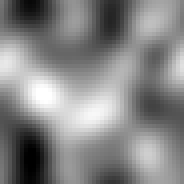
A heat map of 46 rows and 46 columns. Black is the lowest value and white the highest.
Ninth with the lowest average: bottom left. Average level on the scale: 50%. Lone odd cells: none. Slope: none.
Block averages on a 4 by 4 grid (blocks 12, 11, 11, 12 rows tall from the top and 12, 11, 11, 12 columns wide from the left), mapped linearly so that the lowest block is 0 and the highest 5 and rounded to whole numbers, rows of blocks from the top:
1213 | 4333 | 3542 | 0323
